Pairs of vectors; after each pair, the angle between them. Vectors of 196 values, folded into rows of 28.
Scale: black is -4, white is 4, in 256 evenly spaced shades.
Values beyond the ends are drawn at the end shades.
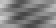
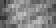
nearly opposite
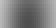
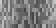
partly aligned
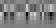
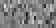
partly aligned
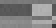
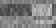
nearly parallel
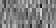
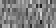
nearly parallel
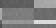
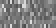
orthogonal
